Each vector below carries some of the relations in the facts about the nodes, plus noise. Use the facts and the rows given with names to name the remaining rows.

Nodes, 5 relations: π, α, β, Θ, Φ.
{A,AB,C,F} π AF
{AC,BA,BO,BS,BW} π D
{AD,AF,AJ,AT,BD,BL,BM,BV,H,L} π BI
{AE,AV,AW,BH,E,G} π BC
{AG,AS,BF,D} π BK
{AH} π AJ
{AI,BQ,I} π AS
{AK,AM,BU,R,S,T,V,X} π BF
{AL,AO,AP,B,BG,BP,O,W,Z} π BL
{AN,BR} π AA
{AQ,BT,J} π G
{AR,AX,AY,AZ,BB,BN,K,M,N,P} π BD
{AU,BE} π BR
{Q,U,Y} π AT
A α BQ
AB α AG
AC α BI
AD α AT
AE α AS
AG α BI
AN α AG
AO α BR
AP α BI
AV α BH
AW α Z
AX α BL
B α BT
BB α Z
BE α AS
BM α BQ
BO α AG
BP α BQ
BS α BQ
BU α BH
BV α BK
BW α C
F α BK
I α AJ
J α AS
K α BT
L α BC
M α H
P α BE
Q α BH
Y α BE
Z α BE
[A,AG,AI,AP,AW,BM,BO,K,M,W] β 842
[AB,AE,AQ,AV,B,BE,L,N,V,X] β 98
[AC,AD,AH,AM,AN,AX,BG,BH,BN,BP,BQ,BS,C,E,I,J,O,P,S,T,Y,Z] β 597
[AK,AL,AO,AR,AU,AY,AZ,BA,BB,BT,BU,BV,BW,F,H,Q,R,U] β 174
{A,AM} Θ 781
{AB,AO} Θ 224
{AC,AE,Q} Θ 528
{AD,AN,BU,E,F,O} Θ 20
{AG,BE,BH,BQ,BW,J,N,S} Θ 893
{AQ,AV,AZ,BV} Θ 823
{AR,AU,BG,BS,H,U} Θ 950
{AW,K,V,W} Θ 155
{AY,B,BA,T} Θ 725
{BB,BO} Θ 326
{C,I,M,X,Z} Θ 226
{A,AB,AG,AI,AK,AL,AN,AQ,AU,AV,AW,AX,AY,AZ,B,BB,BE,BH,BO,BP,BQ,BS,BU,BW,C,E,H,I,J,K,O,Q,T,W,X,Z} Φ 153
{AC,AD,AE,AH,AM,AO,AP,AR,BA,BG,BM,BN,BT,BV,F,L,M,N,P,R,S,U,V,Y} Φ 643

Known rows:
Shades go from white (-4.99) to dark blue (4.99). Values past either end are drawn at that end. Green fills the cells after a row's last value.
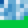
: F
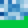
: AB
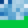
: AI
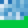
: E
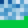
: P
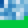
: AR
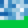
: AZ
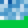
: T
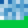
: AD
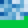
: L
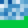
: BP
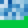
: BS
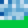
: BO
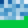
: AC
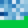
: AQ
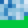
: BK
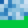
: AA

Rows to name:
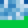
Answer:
BW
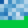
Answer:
BC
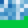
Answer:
Q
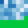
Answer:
AK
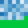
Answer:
BE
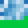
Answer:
BB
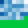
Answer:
AE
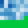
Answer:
BA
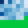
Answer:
AP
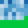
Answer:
BQ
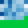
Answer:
A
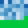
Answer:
BG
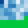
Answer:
R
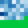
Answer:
AV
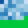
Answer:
G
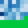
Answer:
B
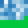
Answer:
H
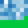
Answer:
AU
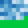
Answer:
V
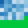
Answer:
N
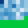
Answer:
BT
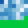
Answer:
AL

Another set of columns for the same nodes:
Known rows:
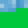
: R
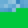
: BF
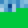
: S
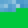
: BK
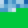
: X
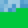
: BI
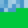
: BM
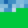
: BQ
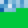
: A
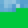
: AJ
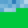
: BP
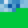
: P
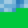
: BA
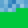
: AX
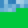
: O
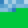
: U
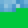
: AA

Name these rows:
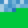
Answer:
AE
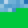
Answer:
L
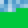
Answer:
AZ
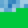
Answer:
J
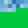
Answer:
T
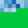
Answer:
Z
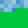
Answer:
AO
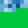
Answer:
AM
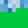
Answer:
BO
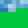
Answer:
BU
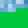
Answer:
AB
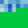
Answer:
AC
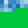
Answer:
AD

